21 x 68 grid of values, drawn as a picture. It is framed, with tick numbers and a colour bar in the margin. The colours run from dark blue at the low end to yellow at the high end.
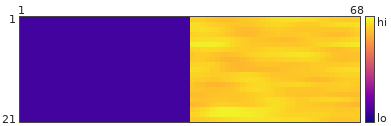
The table splits into one row of 2 panels. Panel 1,1: very low, flat. Panel 1,2: very high, streaked across, faint in contrast.
